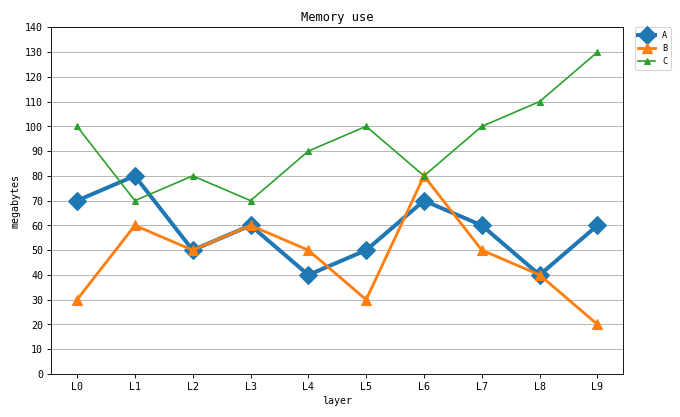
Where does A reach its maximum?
L1
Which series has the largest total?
C
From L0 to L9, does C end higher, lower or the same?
higher
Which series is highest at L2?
C
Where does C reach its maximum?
L9
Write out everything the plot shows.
Title: Memory use
x-axis: layer, ticks L0 L1 L2 L3 L4 L5 L6 L7 L8 L9
y-axis: megabytes, ticks 0 10 20 30 40 50 60 70 80 90 100 110 120 130 140
Legend: A, B, C
Values:
A: 70 80 50 60 40 50 70 60 40 60
B: 30 60 50 60 50 30 80 50 40 20
C: 100 70 80 70 90 100 80 100 110 130
